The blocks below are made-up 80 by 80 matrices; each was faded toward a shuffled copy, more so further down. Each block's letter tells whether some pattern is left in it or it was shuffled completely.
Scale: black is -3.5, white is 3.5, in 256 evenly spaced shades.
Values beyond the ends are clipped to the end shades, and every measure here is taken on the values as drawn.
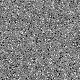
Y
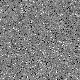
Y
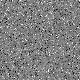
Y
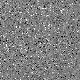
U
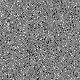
U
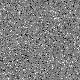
Y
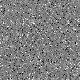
U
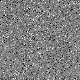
U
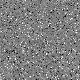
U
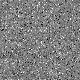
U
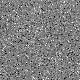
Y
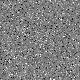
Y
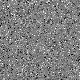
U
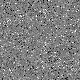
Y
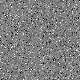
U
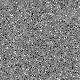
Y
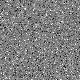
Y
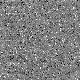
U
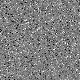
Y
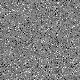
U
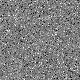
Y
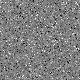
Y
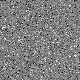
Y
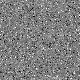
U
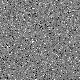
Y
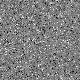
U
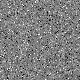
U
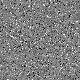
Y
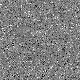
U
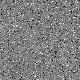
Y
